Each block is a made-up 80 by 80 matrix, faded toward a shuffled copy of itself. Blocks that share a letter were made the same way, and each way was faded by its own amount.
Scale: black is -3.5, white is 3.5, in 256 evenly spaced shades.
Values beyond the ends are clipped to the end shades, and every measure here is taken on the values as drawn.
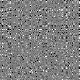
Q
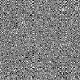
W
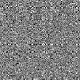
W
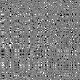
Q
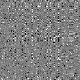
Q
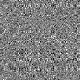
W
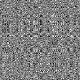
W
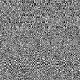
W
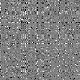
Q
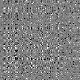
Q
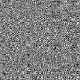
W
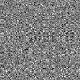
W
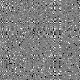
Q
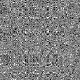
W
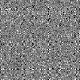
W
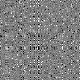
Q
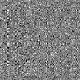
W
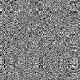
W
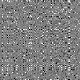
Q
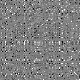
Q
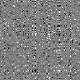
Q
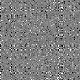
Q
